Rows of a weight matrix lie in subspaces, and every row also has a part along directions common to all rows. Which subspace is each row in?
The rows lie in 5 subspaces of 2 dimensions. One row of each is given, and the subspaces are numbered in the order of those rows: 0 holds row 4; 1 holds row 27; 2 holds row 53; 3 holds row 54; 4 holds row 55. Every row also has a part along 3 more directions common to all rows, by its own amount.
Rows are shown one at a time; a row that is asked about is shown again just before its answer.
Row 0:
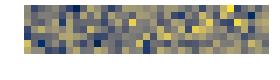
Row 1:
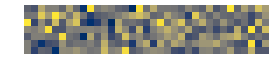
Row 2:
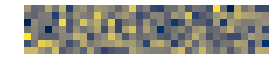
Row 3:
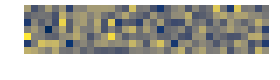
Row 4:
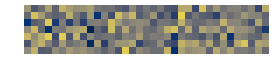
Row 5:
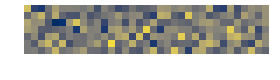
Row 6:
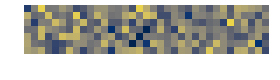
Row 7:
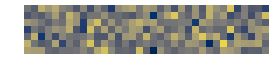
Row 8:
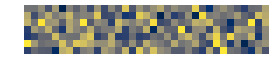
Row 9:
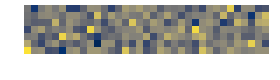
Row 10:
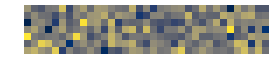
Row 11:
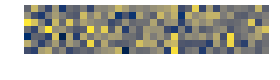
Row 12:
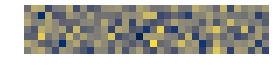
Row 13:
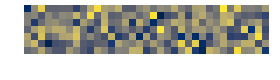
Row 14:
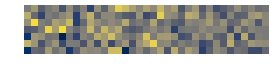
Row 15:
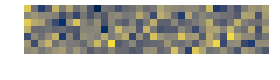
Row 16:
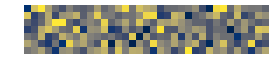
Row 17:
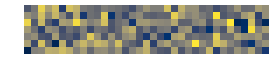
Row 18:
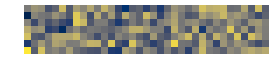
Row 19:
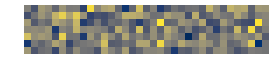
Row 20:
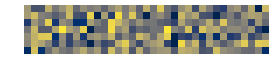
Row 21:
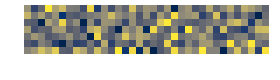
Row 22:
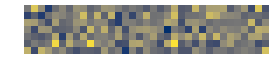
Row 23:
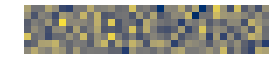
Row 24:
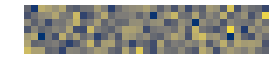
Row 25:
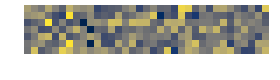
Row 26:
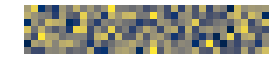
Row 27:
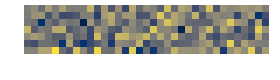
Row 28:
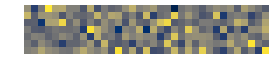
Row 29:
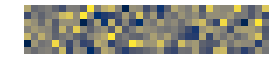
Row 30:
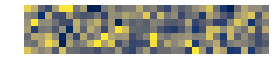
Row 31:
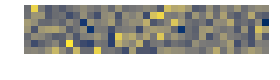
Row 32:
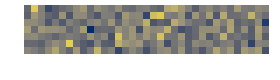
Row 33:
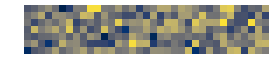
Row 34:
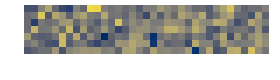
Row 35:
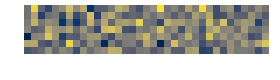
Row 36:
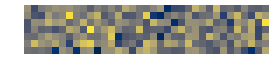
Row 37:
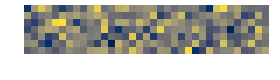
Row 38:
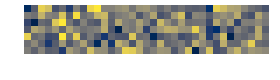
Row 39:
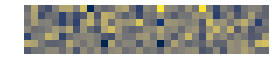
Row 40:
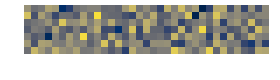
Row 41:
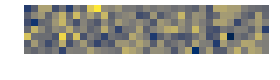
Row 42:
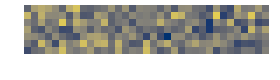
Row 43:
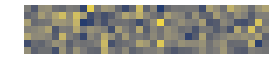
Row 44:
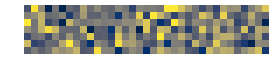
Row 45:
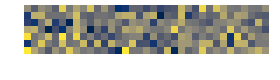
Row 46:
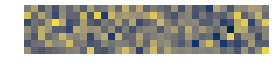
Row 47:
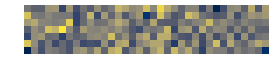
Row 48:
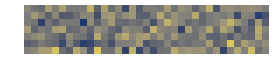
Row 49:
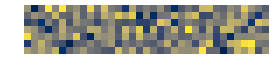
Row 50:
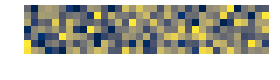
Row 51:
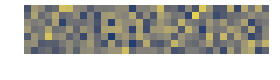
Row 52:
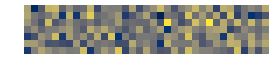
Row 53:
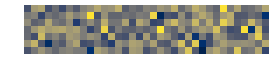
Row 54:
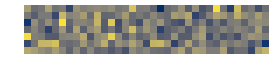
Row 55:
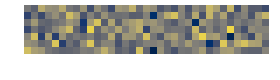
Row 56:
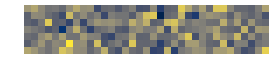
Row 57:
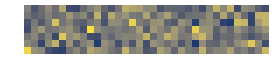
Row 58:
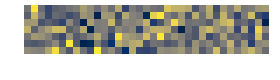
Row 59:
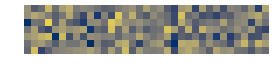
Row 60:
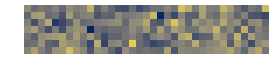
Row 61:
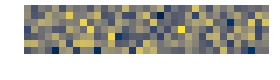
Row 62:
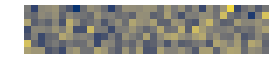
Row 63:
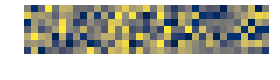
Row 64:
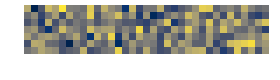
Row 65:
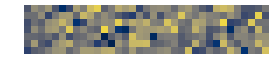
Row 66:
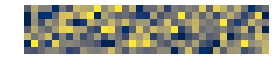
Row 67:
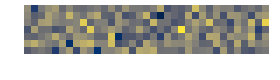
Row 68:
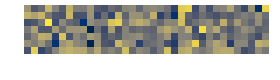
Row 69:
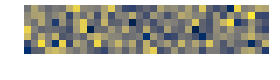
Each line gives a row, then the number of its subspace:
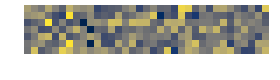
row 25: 0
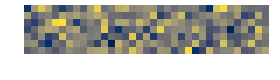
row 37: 2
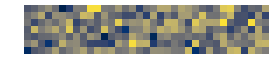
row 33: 2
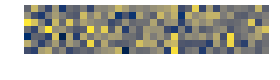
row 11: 0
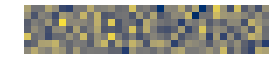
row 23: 3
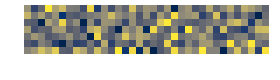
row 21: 1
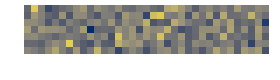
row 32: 1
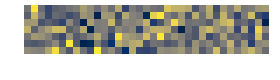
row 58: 1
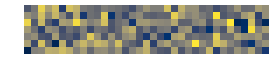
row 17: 4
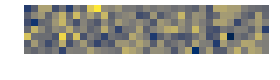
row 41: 2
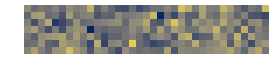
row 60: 0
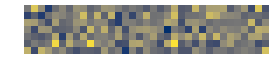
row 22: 0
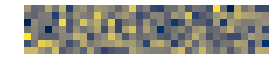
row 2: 3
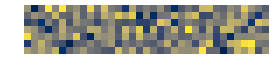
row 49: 1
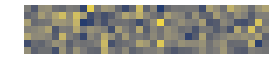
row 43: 3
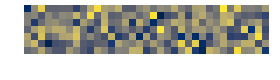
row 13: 2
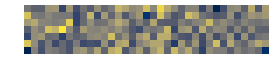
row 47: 0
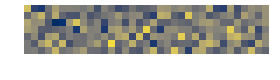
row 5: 2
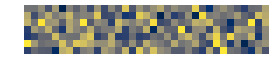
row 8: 1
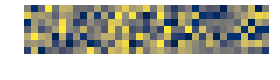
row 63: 0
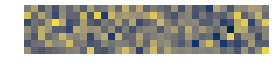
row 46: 4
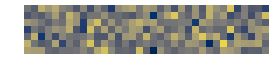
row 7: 4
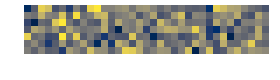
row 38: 2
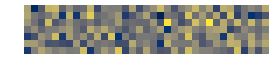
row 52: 1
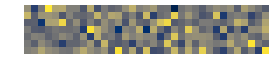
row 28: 1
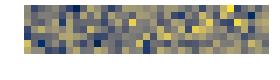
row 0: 4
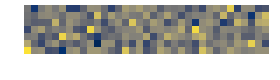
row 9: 4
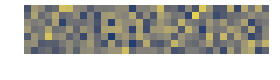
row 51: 3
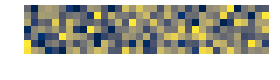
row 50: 4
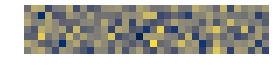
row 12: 2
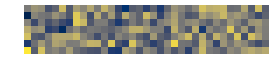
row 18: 0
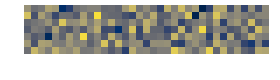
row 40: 3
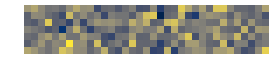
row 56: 0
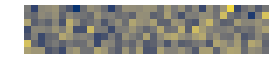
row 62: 4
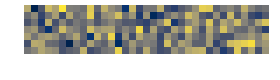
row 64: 1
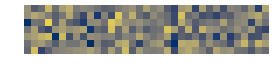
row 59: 0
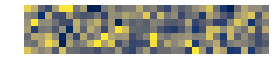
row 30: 2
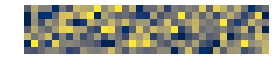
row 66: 2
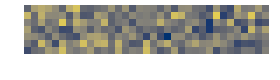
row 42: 4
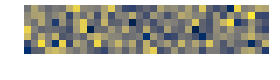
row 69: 4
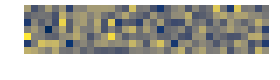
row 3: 3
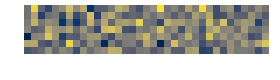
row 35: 3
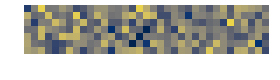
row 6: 2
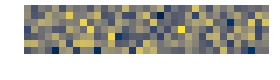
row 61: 1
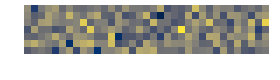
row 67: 1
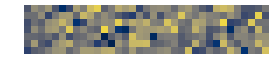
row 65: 2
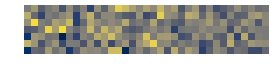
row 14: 0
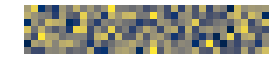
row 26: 4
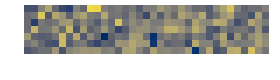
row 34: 2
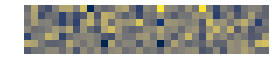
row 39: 3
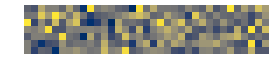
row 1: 3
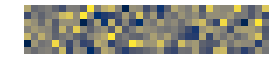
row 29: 3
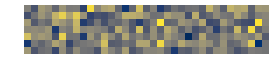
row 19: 3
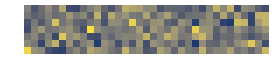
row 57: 4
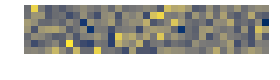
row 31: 1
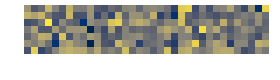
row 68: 0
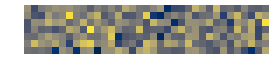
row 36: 1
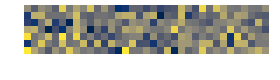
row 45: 0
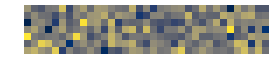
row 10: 3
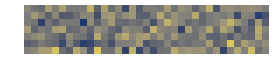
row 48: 1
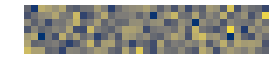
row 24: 4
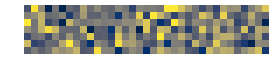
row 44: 1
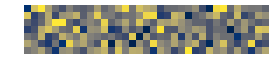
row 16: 2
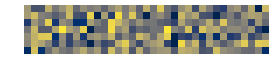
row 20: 0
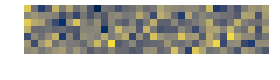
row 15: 2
